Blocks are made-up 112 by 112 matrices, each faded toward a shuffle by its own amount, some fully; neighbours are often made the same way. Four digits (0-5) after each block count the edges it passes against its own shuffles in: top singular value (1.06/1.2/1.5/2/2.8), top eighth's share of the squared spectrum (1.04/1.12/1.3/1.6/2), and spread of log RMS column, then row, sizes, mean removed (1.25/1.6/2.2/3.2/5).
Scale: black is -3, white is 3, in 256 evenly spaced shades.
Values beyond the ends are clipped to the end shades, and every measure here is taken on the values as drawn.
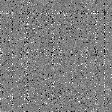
2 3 3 2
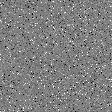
0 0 0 0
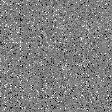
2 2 2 2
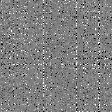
2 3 3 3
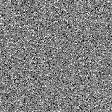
3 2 0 0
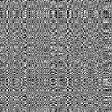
5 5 4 4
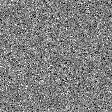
1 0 0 0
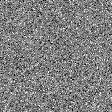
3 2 0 0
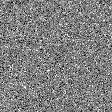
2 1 0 0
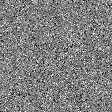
1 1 0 0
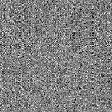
4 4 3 2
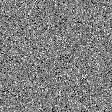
0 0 0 0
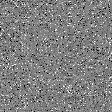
3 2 1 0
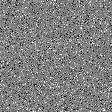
2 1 0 0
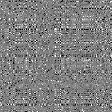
5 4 3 3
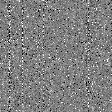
2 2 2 0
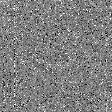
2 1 2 0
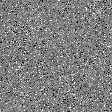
0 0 0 0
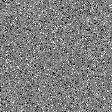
1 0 1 0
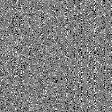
1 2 3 0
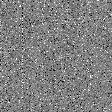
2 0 1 0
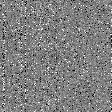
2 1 2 0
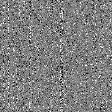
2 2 3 0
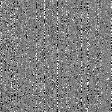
2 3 4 0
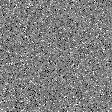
0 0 0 0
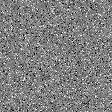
0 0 0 0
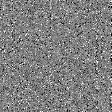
1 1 2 0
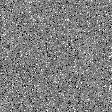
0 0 1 0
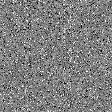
0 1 2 0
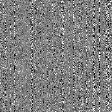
2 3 4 0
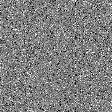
1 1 2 0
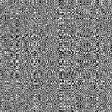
5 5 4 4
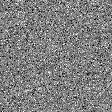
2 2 0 0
